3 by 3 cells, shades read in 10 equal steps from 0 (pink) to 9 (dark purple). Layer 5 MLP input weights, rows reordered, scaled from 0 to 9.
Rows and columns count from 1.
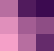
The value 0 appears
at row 3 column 1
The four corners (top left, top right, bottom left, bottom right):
3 9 0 7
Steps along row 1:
up up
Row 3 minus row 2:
-1 -1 2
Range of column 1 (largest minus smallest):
3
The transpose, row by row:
3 1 0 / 8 4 3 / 9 5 7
